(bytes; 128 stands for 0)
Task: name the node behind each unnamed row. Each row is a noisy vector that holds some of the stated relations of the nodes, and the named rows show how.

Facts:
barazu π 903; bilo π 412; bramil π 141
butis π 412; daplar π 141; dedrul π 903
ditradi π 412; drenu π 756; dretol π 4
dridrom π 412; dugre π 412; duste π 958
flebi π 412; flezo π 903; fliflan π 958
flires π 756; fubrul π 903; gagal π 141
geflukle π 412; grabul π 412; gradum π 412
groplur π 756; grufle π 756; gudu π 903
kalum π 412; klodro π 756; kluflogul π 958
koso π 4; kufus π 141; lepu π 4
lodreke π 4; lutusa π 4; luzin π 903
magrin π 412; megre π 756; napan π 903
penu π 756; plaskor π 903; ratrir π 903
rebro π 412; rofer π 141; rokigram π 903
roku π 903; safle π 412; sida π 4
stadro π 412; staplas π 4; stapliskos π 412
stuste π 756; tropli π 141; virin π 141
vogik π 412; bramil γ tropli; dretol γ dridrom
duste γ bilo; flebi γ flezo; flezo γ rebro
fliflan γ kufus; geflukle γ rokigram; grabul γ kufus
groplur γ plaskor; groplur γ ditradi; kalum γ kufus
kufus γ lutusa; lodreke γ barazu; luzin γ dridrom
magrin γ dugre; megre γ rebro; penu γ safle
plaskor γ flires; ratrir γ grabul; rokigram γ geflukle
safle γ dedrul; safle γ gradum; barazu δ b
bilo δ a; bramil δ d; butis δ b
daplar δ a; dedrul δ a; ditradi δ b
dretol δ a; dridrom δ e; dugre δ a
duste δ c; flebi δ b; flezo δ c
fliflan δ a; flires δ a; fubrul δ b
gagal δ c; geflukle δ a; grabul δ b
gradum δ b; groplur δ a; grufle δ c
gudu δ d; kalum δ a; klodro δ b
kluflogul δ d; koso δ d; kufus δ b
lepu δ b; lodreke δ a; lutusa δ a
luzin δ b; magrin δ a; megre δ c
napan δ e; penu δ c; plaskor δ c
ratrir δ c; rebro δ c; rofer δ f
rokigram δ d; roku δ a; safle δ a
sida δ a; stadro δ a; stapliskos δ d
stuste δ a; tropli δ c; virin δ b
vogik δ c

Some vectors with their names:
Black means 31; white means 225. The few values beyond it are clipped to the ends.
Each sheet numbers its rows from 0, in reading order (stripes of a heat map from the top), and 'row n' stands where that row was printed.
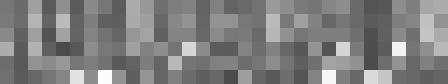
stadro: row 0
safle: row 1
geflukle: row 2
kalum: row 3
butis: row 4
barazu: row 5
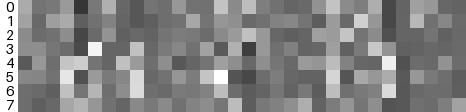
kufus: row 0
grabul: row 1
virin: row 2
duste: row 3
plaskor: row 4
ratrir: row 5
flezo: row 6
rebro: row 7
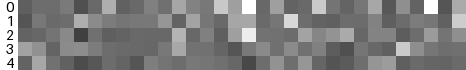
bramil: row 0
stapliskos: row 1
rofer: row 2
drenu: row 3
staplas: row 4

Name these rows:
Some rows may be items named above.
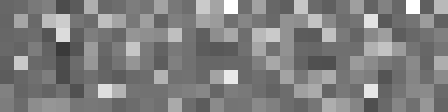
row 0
bramil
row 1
plaskor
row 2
dridrom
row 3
dretol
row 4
koso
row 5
rofer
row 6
roku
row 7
butis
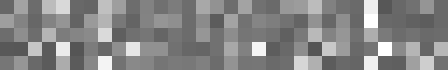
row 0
plaskor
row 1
napan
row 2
fubrul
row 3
dugre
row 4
dedrul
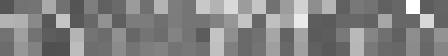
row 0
tropli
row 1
flires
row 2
kluflogul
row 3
kluflogul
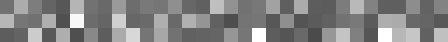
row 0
kluflogul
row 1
megre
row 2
magrin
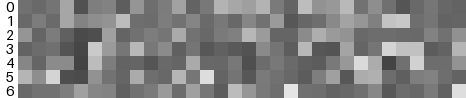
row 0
gagal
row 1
luzin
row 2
daplar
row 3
lodreke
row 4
flebi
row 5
fliflan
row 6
stapliskos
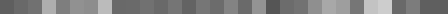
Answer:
luzin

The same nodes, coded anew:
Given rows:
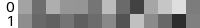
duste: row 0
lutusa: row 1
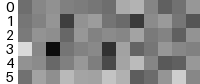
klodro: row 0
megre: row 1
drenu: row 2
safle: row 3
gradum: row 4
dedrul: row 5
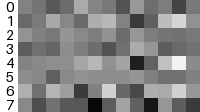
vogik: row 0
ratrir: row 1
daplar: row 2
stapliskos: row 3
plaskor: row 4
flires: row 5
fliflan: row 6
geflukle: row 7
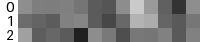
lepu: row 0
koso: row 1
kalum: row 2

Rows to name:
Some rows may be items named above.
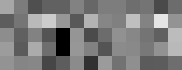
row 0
magrin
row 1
kluflogul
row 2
grabul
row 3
kufus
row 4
flebi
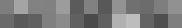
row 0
rofer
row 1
koso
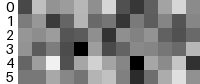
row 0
napan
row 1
dridrom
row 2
flebi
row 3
grabul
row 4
flezo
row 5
ratrir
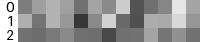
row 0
luzin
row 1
fliflan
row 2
bramil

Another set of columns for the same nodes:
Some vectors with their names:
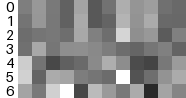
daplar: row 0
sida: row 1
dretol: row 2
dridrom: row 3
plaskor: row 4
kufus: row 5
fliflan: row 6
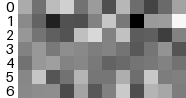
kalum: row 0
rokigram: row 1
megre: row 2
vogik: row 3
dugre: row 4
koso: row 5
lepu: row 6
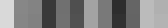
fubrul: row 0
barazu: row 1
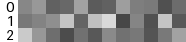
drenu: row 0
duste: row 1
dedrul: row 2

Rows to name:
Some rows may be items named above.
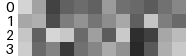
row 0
napan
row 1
rofer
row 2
grabul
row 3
luzin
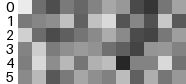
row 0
ratrir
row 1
duste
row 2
plaskor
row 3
stapliskos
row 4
kluflogul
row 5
bramil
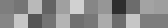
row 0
flebi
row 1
koso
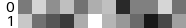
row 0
kluflogul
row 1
flezo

